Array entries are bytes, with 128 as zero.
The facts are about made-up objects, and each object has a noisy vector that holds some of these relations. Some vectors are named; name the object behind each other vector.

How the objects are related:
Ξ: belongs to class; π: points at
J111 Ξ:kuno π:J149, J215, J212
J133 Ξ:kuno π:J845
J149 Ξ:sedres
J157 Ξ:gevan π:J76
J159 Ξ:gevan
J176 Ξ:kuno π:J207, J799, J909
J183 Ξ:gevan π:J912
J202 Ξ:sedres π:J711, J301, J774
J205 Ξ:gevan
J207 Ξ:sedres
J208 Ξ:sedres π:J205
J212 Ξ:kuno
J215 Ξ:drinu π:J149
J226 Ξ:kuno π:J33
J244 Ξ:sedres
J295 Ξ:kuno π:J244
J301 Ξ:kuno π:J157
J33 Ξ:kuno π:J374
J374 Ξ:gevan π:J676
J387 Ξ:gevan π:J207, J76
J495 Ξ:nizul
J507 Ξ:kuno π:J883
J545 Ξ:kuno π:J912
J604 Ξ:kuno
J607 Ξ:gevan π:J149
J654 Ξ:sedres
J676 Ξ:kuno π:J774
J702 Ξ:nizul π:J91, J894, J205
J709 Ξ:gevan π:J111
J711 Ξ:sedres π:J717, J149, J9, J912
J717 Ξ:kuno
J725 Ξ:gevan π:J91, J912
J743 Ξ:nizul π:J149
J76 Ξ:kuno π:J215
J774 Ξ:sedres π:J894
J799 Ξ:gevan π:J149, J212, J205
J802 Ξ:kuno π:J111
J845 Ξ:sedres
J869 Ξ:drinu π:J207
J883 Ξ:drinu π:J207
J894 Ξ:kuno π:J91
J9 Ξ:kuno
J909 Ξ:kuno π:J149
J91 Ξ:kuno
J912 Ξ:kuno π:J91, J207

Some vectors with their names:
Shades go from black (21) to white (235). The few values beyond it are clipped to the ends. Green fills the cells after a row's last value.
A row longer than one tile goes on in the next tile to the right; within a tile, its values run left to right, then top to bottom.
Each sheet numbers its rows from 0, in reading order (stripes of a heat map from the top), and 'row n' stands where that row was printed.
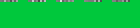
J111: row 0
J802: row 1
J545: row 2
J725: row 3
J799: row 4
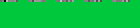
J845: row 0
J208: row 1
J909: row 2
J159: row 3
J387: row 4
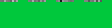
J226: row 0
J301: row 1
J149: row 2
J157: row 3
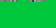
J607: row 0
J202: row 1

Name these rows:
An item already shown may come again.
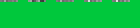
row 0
J91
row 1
J244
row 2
J91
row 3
J545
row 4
J545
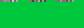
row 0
J743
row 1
J205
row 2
J212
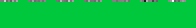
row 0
J176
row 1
J91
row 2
J226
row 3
J676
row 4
J709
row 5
J215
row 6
J507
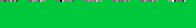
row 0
J374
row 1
J133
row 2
J845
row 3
J702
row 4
J676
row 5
J33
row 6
J295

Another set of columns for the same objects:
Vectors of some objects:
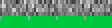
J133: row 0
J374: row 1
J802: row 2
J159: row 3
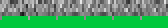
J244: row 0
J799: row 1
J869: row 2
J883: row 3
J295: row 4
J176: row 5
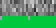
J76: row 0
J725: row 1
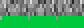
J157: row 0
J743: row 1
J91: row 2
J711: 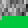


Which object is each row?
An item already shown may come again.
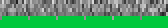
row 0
J495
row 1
J507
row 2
J212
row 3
J205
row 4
J387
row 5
J845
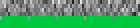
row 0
J387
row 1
J176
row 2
J702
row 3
J545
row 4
J207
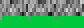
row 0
J149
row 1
J244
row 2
J207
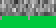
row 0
J295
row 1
J215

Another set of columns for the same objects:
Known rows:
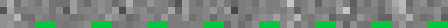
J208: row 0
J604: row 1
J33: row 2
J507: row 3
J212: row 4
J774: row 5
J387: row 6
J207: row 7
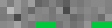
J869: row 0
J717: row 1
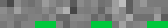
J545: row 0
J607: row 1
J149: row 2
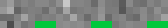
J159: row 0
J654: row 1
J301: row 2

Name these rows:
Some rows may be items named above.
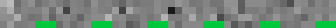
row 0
J207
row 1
J212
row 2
J91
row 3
J495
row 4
J205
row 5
J176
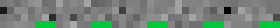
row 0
J743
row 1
J215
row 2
J212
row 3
J374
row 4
J702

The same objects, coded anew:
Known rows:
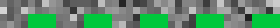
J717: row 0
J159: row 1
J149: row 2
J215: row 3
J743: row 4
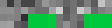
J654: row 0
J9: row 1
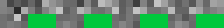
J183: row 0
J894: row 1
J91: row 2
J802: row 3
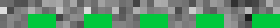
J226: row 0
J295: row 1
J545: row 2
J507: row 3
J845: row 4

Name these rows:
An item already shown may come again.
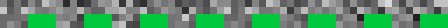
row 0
J212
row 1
J207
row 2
J244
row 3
J387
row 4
J91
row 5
J133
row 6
J702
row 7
J495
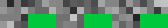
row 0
J149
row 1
J387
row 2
J495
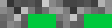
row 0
J205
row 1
J374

